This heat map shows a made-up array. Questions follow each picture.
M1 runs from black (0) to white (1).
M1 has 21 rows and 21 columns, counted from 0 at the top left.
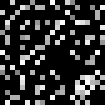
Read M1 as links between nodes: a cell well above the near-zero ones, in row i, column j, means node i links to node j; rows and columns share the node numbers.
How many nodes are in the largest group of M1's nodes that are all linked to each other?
4
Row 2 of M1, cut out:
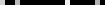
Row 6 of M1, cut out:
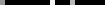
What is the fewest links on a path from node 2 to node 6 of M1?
2
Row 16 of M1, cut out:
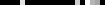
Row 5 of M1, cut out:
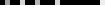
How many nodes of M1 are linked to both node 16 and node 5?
1
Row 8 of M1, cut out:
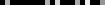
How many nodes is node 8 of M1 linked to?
6
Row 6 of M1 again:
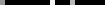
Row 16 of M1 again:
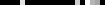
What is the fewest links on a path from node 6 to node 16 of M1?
3
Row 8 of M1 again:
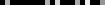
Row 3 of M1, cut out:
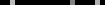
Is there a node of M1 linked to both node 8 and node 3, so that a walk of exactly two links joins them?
no
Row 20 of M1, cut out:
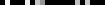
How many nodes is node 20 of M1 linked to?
6
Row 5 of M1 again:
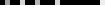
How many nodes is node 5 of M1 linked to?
5
